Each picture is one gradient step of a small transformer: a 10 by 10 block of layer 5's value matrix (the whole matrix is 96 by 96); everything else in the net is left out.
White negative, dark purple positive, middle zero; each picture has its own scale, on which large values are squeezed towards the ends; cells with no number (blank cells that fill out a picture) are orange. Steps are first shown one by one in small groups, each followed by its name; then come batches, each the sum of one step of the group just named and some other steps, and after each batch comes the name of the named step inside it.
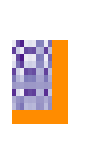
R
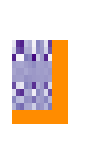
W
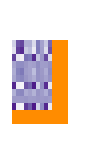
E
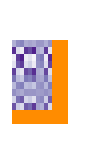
R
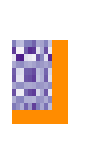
R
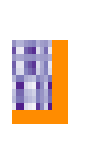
R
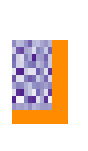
W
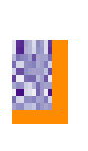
W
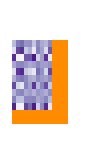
E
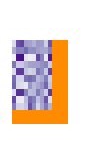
R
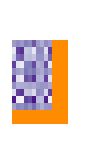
R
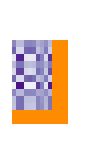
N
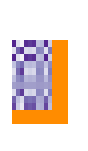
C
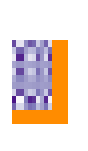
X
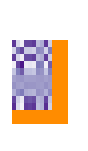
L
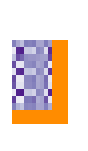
C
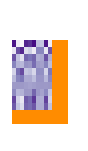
C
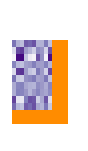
X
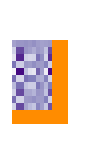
N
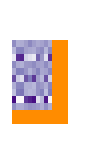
X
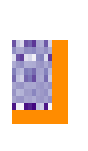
L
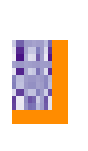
X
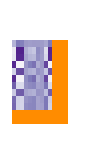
L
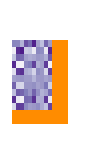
L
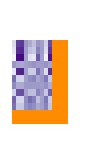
X
